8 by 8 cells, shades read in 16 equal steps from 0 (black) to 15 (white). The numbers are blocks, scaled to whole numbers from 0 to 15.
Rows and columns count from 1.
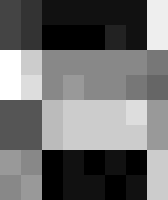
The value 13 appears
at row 4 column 2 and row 5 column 7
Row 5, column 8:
9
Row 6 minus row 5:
0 0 0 0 0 0 -1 0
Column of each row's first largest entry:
8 8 1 1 7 4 8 8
